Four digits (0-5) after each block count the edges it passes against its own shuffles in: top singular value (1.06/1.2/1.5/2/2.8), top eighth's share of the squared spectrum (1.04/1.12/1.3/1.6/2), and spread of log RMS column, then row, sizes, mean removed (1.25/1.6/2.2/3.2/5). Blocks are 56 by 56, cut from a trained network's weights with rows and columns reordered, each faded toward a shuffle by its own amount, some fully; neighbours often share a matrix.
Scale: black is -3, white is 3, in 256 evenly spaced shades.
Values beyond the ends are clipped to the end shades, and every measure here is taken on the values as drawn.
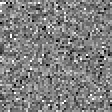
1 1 0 0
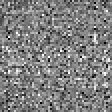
2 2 2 1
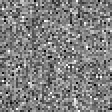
0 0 0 0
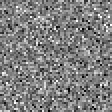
0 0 0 0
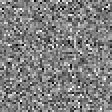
3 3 2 1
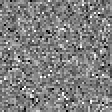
0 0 0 0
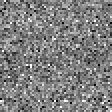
1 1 0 0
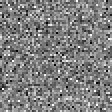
1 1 0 0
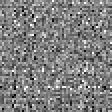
2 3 2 1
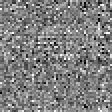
2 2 2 1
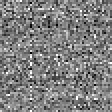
2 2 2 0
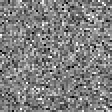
1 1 0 0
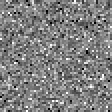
1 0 0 0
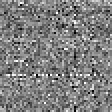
2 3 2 1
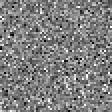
0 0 0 0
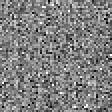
1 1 0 0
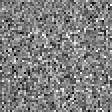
0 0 0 0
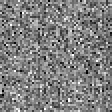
1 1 0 0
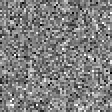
0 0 0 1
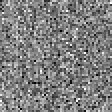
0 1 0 0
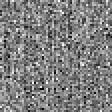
2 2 0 1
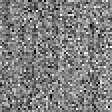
2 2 0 1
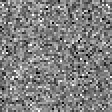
0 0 0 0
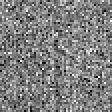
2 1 0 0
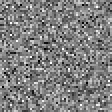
0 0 0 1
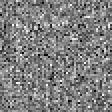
1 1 0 1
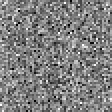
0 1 0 0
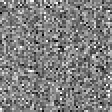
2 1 0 1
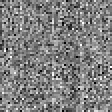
2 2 0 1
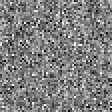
0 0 0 1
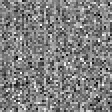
2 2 0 1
